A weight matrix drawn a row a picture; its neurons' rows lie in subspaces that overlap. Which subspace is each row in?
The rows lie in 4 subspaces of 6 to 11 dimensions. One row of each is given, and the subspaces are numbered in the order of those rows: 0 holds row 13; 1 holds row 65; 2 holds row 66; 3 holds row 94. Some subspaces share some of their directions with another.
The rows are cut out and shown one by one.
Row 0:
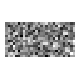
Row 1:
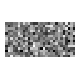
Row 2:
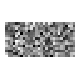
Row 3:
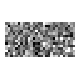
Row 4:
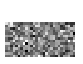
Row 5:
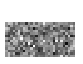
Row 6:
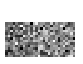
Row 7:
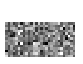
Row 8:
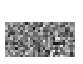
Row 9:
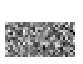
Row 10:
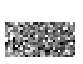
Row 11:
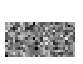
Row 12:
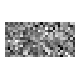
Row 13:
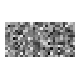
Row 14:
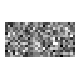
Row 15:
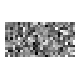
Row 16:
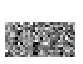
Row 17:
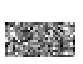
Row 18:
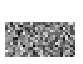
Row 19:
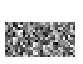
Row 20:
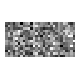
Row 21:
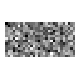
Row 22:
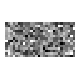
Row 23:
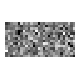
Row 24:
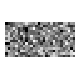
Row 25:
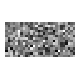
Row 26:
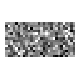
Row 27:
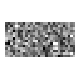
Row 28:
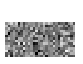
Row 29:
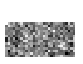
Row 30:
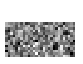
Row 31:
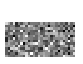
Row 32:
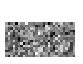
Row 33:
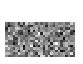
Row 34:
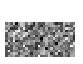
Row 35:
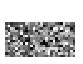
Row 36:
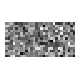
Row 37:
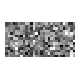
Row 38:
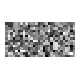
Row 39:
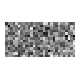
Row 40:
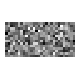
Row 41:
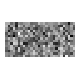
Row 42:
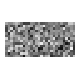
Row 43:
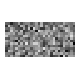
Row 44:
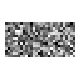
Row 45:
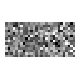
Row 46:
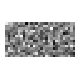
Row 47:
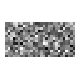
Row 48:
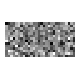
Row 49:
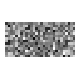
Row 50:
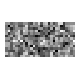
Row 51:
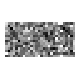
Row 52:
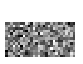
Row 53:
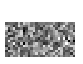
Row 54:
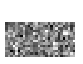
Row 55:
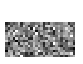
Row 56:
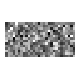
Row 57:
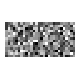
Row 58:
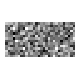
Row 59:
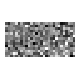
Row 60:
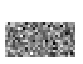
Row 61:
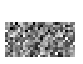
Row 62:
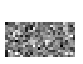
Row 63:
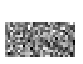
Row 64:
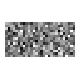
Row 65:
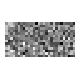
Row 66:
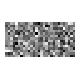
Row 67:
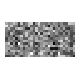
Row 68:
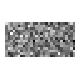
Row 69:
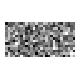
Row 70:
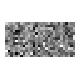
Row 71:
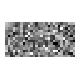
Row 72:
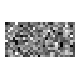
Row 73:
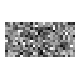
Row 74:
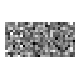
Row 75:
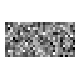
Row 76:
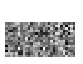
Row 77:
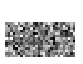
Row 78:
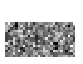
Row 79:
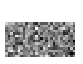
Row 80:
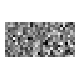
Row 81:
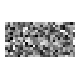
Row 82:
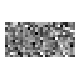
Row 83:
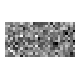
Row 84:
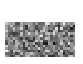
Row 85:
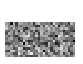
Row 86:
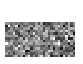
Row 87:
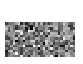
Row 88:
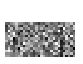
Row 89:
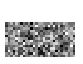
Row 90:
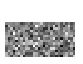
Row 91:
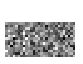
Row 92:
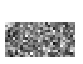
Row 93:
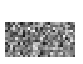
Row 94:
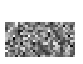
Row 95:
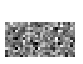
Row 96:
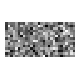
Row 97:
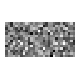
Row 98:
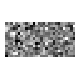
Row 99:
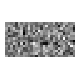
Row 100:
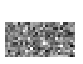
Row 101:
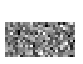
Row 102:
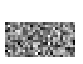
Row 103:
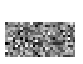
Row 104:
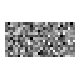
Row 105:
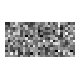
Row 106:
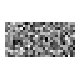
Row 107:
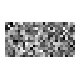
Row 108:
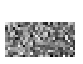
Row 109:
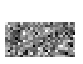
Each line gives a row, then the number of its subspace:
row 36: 1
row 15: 0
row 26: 0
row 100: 0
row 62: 3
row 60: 0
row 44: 0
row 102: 0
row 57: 3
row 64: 3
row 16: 3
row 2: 3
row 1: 0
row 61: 3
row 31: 1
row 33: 3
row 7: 3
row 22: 1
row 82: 0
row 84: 0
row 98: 3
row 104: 0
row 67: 3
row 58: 3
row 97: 0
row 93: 3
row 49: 2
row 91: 3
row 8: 0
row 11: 3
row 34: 3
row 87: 3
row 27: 3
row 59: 0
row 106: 0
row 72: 3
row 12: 1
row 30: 0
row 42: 1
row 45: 0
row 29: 1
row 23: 2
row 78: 3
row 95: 1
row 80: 0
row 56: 3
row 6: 1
